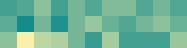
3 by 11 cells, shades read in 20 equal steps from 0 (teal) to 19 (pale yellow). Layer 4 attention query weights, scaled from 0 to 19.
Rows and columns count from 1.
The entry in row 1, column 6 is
5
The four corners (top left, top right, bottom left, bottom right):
4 5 10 11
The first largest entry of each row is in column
3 6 2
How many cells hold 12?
1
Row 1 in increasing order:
4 4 5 5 5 5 8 8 9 9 10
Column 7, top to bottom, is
9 7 12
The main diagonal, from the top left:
4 0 14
